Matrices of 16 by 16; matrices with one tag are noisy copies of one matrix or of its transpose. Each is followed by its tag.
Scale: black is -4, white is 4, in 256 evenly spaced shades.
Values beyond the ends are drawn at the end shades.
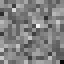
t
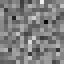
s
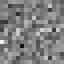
s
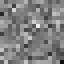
t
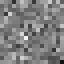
t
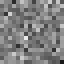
t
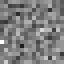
s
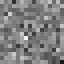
t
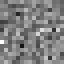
s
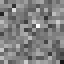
t
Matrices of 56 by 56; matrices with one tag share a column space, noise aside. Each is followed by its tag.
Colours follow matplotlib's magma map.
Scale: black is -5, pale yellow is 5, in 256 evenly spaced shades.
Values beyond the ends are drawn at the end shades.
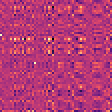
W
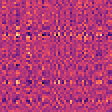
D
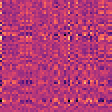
D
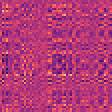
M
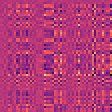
M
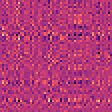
D
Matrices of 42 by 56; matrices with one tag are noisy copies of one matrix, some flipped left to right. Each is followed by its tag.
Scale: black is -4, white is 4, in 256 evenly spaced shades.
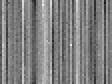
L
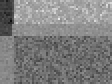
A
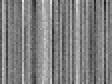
L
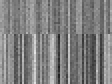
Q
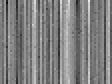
L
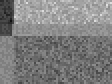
A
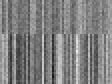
Q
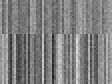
Q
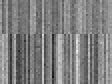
Q
